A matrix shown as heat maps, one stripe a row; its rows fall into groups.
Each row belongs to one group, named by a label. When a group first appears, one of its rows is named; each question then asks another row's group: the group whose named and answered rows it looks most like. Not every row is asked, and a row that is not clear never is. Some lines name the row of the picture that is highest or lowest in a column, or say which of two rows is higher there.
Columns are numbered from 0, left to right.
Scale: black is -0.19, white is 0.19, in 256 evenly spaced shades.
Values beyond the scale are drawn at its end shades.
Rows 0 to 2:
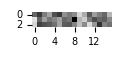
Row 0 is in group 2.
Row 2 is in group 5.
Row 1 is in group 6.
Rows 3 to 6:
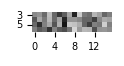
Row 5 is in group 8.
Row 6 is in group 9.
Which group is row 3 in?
2
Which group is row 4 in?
8
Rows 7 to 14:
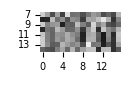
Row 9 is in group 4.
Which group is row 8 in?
2
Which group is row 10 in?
2
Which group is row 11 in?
6
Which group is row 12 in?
6
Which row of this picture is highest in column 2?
8
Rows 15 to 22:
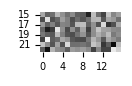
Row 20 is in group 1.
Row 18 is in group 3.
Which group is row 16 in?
1
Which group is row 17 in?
4
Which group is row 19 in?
3
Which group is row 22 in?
8
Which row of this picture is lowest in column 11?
17
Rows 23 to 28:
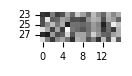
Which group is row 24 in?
1
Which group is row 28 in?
4
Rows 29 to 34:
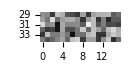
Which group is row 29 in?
3
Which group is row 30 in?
6
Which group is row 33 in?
1
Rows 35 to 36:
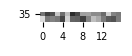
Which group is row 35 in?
3
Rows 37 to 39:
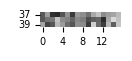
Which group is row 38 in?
8
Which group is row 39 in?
3
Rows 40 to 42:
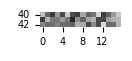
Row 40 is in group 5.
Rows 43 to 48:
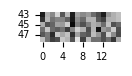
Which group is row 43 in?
8
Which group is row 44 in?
1
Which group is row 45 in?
3
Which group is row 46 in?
4
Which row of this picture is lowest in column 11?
46
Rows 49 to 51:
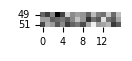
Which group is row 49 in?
9
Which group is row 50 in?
4
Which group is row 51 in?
2
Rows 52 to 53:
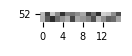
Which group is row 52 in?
4
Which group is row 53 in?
5
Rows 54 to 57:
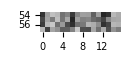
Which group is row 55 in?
8
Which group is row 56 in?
1
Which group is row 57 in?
4
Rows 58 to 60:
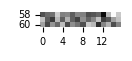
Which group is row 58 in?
8
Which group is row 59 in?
5
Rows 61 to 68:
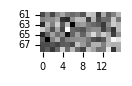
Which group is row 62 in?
4
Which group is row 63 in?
8
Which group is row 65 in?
2
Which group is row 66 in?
8
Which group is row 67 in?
9
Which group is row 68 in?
2
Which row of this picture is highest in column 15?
66
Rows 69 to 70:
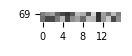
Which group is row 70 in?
2
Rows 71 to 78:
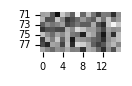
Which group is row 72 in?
3
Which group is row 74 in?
9
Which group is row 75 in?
6
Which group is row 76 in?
8
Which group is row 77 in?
8
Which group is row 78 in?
6
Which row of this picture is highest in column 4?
71
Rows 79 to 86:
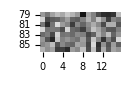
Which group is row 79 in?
6
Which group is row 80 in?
5
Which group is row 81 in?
3
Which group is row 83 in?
3
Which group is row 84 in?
3
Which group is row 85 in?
4
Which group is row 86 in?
4
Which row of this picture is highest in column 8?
86
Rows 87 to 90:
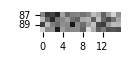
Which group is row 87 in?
9
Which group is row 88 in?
5
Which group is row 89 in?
1
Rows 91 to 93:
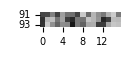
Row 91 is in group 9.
